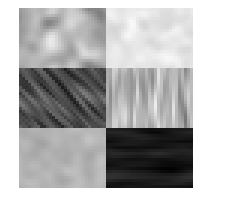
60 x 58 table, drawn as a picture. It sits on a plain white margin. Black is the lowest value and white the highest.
The table splits into 3 rows of 2 panels. Panel 1,1: high, blotchy. Panel 1,2: very high, blotchy, faint in contrast. Panel 2,1: low, slanting down to the right. Panel 2,2: high, streaked downward. Panel 3,1: high, blotchy, faint in contrast. Panel 3,2: very low, streaked across, faint in contrast.
